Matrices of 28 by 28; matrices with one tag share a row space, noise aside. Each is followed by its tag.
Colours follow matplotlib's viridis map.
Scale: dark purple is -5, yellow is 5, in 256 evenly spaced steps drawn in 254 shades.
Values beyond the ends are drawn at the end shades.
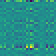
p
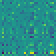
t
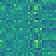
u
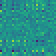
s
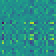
t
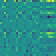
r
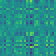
p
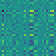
t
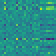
r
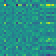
r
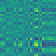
u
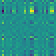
t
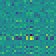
p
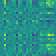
r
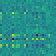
s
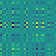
s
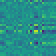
u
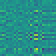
u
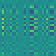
t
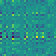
s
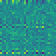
s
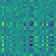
t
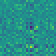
p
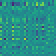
s
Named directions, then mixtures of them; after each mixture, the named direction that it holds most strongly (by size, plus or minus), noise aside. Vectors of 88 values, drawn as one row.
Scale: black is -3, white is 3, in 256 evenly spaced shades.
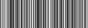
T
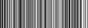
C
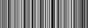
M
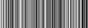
C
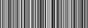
M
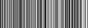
C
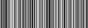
T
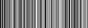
C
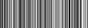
C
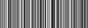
M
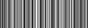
M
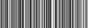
M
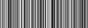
M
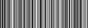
C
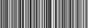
M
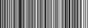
C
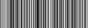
T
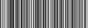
T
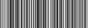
T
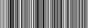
T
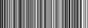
C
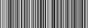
T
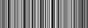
M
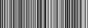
C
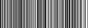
C
